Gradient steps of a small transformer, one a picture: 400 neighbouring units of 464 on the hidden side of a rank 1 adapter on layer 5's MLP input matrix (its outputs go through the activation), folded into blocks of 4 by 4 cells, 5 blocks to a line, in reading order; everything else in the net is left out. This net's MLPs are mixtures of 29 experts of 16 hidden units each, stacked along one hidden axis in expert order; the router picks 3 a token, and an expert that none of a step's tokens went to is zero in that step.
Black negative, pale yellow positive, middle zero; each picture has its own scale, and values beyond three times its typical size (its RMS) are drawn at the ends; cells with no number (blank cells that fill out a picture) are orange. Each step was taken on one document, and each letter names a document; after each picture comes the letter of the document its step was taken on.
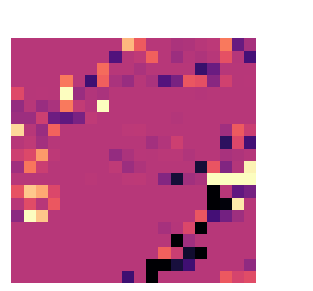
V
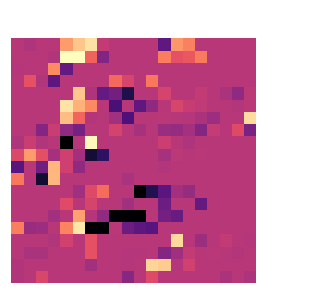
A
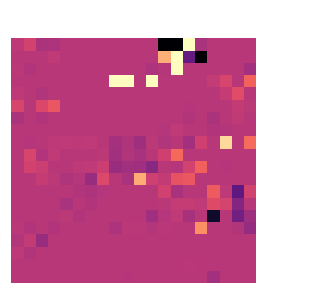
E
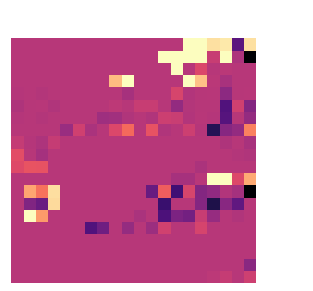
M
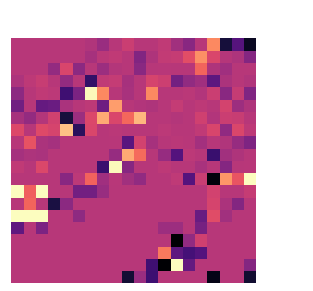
V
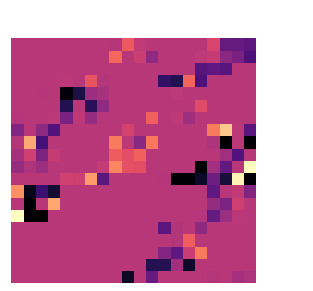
V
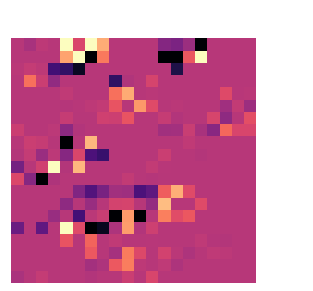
A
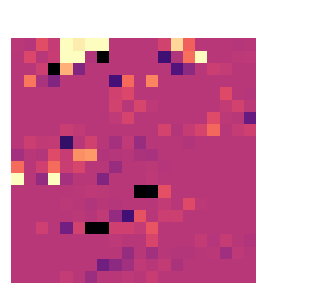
A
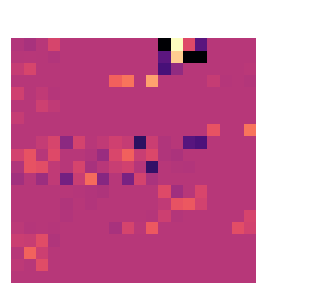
E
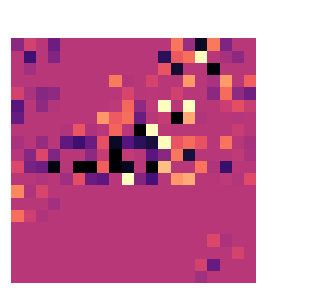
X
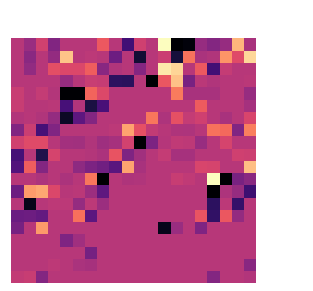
V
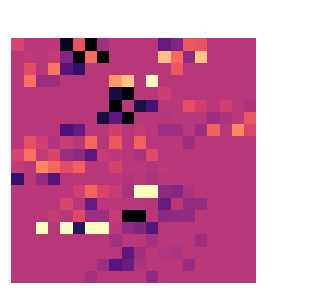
A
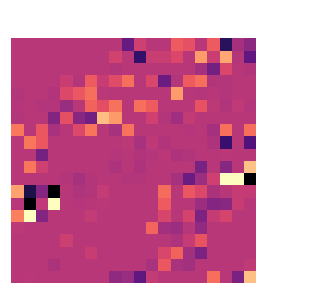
V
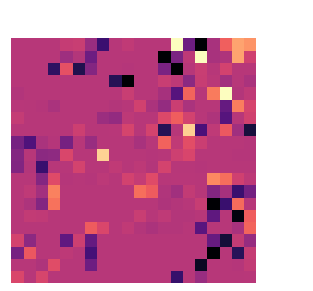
M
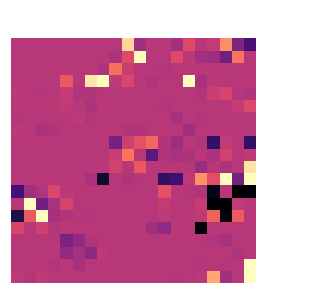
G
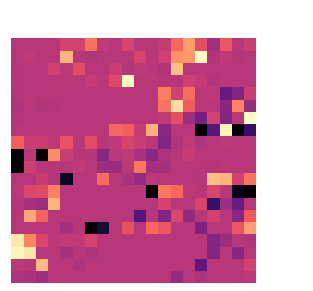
M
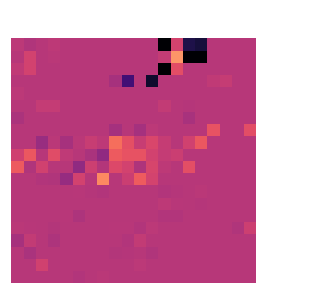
E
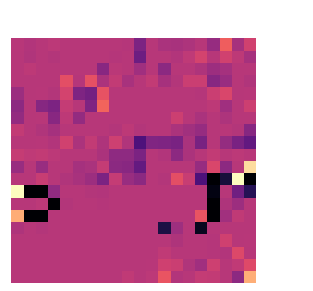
V
